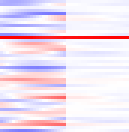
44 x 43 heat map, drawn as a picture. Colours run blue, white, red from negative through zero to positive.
Grain: streaks across. Roughest part: top left. Odd lines: row 13. Histogram: skewed, a long tail of high values. Slope: none. Seam: vertical, 50% of the way across, the right part calmer.
